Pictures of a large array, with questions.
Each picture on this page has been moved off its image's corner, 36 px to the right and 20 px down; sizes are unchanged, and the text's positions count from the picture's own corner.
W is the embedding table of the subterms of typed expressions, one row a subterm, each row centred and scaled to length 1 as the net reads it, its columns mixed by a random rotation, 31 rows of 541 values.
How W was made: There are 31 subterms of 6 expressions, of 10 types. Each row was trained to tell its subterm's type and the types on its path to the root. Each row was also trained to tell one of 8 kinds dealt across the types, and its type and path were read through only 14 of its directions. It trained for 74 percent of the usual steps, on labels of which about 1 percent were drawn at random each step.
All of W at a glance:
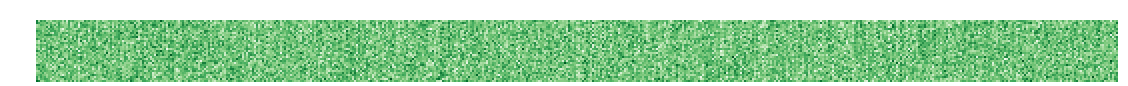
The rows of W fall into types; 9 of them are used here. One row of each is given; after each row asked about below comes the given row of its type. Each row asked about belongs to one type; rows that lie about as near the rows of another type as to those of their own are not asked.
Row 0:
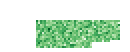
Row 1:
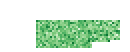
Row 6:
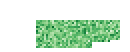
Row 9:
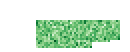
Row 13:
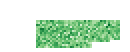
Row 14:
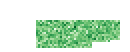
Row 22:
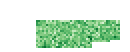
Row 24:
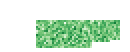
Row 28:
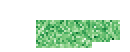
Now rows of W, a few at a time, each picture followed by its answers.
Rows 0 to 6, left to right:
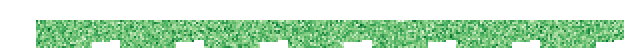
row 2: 13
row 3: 13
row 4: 22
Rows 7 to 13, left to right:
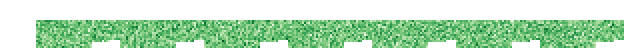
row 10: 22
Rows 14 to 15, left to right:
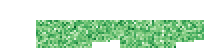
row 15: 9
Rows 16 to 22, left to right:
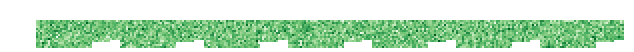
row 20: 28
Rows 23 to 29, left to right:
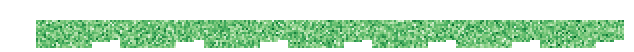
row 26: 28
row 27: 22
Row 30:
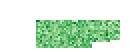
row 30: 1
